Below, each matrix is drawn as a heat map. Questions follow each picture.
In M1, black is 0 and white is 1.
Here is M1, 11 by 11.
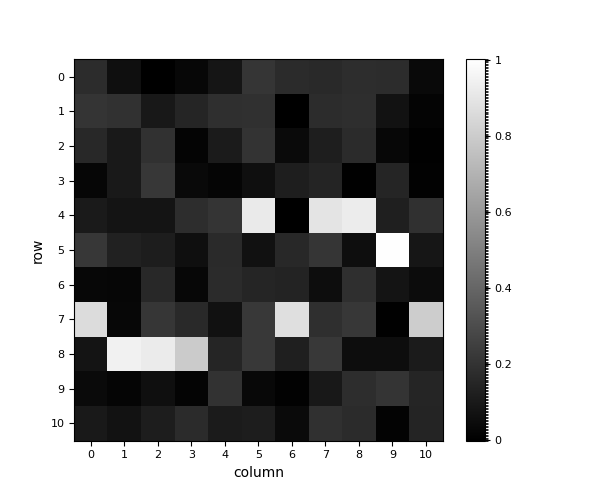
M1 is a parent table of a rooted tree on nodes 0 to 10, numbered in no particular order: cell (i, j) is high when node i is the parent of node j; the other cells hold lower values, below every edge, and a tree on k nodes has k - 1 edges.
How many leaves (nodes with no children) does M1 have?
7
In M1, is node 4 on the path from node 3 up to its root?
yes
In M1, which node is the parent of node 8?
4
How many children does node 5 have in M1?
1
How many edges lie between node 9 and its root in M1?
2
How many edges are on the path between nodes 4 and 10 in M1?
2
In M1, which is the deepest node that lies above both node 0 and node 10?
7
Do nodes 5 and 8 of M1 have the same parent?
yes
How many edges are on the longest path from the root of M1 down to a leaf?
2
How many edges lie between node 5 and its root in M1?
1
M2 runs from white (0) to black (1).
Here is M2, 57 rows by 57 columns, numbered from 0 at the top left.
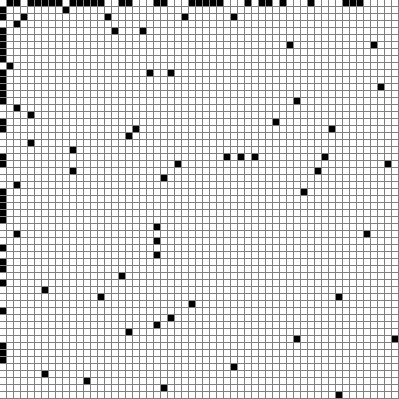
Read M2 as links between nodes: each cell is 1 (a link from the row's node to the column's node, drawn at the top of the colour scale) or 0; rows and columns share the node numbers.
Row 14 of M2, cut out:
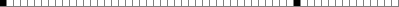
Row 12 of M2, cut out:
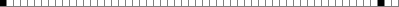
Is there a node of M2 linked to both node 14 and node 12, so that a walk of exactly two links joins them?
yes
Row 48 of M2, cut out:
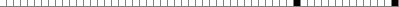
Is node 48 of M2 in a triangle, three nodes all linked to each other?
no
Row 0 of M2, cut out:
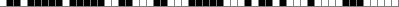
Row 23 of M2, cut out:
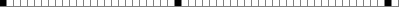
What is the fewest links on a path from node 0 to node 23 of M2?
1
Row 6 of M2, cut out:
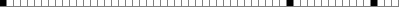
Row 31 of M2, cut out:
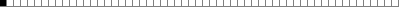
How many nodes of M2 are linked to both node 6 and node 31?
1
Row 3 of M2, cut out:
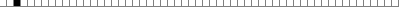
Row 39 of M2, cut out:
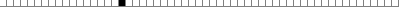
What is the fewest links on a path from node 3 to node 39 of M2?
4
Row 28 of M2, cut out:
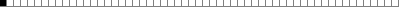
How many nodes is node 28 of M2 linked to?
1
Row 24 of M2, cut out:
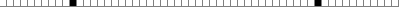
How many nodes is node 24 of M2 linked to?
2
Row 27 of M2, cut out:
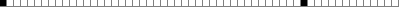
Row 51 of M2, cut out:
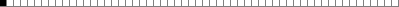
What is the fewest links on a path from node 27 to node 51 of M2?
2
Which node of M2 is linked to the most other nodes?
node 0
